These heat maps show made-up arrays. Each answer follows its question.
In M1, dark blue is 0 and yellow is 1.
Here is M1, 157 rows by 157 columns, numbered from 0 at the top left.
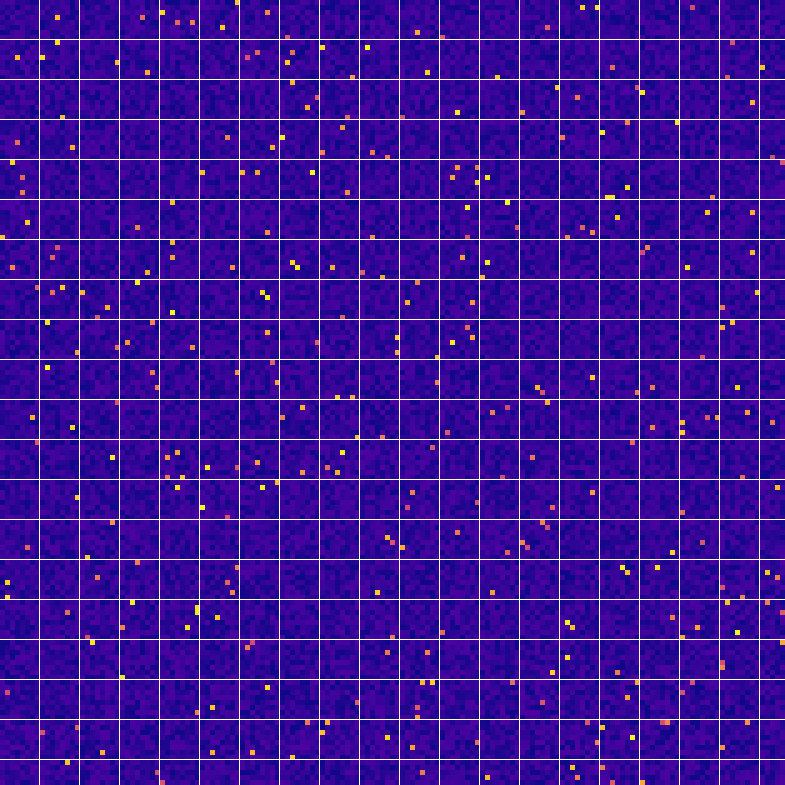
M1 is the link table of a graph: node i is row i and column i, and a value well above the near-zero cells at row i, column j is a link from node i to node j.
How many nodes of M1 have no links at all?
0
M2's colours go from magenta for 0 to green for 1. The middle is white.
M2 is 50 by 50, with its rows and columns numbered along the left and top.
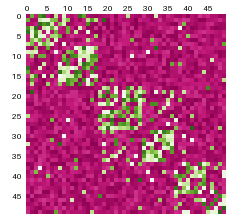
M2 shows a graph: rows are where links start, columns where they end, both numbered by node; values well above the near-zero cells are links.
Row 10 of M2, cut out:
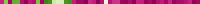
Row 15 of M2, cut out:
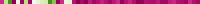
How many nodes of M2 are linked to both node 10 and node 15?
8
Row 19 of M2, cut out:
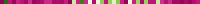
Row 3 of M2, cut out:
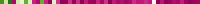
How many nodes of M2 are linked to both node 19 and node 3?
1
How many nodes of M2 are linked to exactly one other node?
0
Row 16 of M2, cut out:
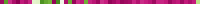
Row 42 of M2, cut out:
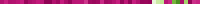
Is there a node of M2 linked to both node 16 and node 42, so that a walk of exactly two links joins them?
no
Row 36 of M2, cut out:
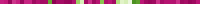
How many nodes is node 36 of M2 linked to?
10
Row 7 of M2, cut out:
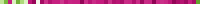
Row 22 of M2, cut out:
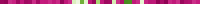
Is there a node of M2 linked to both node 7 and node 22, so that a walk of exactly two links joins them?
no
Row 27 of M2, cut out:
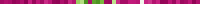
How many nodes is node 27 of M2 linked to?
8
